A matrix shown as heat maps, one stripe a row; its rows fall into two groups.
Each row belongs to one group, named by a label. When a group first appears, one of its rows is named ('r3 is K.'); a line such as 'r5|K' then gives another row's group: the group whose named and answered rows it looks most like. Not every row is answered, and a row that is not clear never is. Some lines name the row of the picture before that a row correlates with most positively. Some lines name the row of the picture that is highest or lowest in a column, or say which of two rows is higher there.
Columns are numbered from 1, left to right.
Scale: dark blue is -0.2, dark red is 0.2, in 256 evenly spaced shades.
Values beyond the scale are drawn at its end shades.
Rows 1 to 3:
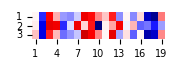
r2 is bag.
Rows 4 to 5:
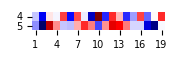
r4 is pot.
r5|bag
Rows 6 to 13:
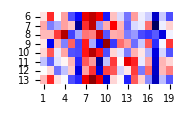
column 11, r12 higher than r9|Yes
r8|bag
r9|pot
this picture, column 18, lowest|8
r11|pot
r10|bag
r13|bag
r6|bag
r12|pot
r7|pot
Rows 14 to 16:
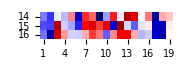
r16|bag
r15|bag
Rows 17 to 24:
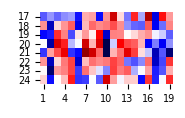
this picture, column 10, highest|24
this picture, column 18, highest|17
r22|pot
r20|bag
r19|bag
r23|pot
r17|pot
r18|pot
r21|bag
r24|pot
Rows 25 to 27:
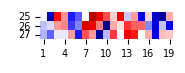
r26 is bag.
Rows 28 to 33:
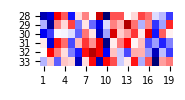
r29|pot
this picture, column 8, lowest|29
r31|bag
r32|bag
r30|pot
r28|bag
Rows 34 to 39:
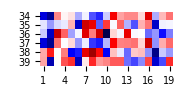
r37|pot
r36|bag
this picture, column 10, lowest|36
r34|pot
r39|pot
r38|bag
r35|pot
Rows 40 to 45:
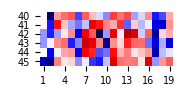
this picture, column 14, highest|42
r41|bag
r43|bag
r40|pot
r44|pot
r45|pot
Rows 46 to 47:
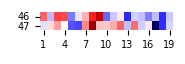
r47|bag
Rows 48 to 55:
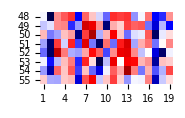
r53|pot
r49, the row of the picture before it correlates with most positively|47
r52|bag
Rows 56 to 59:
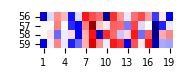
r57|bag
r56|bag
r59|bag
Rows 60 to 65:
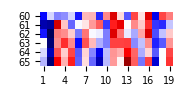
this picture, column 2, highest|60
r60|pot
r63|pot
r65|pot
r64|pot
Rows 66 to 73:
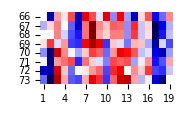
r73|bag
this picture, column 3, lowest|69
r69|bag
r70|bag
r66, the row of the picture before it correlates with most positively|63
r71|pot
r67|bag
